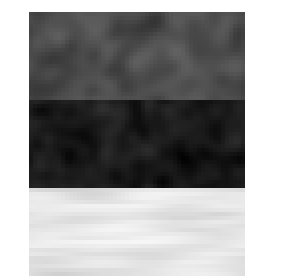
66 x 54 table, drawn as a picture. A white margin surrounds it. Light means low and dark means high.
The table splits into 3 rows of 1 panel. Panel 1,1: high, blotchy, faint in contrast. Panel 2,1: very high, blotchy, faint in contrast. Panel 3,1: very low, streaked across, faint in contrast.
